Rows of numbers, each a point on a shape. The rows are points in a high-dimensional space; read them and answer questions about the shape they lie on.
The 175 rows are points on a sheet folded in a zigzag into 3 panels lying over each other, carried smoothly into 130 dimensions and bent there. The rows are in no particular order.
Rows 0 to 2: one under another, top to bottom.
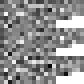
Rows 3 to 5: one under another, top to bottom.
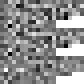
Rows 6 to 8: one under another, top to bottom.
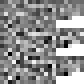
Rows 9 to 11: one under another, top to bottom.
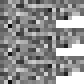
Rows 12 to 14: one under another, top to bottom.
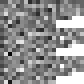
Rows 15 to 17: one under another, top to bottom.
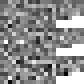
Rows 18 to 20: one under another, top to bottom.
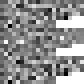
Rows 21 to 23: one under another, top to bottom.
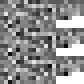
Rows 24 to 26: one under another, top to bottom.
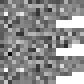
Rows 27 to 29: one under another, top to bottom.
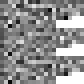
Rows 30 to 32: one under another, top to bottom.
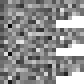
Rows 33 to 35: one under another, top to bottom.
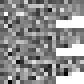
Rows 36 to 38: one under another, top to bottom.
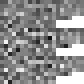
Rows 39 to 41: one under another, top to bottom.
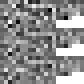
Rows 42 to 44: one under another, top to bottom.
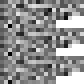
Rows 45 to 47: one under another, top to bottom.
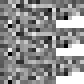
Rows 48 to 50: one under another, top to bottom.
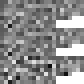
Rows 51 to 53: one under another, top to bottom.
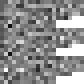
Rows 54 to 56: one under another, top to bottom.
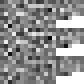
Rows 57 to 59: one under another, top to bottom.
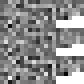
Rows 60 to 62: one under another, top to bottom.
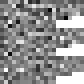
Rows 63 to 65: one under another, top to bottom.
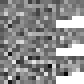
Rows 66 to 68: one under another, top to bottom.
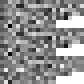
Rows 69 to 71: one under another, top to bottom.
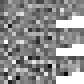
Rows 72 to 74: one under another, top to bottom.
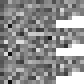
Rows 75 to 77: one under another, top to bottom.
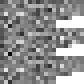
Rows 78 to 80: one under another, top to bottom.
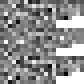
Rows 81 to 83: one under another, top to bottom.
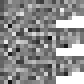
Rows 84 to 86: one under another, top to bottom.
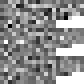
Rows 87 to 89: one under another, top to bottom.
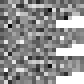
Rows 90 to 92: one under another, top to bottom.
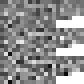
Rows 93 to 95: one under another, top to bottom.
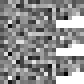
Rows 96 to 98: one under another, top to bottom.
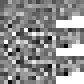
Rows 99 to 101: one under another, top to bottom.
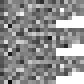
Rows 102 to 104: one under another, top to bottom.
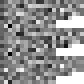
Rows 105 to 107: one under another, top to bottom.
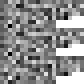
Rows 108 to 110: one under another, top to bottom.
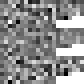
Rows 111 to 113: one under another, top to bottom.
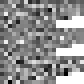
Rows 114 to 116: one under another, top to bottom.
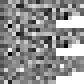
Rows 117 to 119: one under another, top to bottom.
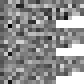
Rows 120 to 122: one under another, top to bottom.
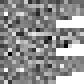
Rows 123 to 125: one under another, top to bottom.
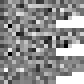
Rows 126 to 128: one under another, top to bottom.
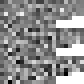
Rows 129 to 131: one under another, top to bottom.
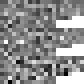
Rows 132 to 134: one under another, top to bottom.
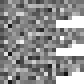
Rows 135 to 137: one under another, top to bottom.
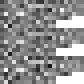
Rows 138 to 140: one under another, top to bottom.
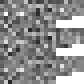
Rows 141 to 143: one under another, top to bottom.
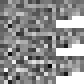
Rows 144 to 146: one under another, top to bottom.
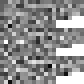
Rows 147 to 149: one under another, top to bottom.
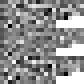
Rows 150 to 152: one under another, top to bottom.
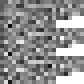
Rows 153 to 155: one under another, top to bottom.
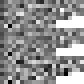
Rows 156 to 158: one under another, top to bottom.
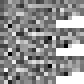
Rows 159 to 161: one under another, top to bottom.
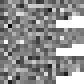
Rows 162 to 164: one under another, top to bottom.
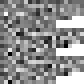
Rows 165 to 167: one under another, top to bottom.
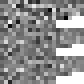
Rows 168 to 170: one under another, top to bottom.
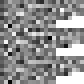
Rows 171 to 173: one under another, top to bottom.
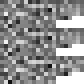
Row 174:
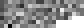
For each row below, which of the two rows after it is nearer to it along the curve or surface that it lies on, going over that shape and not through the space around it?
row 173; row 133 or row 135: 135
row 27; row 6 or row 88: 6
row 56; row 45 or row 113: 45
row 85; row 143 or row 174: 143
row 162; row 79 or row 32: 79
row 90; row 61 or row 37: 37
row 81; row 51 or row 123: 123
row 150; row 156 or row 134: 134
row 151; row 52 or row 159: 159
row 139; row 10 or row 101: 10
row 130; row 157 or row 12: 157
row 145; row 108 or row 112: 112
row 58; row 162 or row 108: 108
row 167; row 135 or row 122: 122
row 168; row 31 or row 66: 31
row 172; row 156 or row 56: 156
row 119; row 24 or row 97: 24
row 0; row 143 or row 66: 143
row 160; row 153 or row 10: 153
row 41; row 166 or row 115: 115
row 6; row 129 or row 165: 165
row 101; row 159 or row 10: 159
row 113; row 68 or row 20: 20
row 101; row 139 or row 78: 78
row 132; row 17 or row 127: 17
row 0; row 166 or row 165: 165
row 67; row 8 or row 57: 8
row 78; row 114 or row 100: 100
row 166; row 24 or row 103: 103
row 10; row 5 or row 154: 154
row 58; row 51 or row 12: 12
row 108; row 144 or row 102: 144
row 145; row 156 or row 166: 156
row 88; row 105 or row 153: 153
